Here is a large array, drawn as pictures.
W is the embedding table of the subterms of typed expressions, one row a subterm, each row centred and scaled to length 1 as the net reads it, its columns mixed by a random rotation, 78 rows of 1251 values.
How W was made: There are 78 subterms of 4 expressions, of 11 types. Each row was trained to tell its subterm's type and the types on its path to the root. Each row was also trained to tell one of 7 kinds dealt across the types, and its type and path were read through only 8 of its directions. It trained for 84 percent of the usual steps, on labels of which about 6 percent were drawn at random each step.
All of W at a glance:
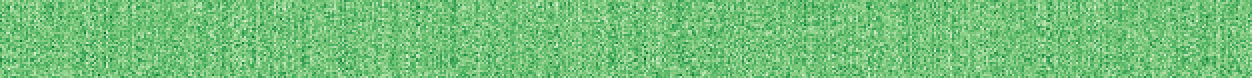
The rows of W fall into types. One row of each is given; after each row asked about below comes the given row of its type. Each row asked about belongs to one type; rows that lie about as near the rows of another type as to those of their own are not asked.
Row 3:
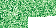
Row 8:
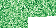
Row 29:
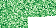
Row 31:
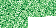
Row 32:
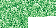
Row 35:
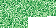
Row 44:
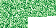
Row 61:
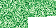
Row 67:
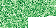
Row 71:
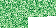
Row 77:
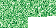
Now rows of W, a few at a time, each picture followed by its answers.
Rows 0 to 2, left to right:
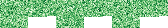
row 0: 61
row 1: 32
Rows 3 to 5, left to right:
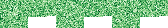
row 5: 77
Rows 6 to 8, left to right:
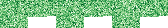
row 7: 61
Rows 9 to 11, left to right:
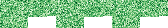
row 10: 67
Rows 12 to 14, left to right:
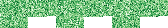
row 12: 44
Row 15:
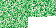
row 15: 77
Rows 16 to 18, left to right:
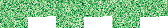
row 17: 29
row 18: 8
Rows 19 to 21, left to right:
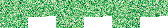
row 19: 67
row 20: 61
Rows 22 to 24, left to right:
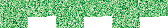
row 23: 29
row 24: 44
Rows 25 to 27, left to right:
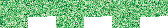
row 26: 31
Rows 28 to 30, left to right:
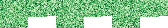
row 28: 8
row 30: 67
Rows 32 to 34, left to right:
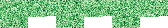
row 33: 67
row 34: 71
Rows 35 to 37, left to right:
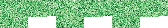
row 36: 8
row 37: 67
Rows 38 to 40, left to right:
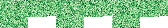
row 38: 32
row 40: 44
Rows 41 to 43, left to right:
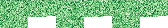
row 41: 61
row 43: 35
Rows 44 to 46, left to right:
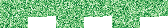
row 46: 61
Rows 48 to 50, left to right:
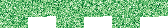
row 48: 71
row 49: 8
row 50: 35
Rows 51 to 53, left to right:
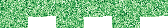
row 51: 8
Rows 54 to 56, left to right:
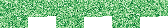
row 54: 71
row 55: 67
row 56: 32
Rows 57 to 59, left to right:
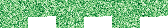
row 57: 3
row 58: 29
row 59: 29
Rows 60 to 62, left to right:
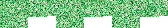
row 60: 29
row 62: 3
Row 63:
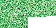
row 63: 35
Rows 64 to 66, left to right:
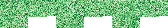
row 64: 61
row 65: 32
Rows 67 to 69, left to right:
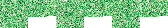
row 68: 44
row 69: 31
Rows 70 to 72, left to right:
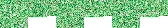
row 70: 3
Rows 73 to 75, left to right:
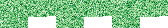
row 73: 77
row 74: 32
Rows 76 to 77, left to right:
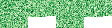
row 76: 31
